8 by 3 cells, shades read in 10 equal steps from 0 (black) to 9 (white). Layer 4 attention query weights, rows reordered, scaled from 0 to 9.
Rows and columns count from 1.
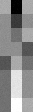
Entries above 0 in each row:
2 3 3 3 3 3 3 3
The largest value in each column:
6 9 6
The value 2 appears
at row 2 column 2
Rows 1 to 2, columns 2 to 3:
0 6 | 2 5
